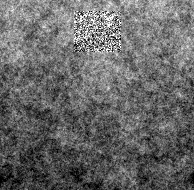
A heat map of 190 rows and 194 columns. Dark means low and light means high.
Ninth with the lowest average: bottom left. Odd patch: rougher, in the top middle. Slope: up to the top. Roughest part: top middle.
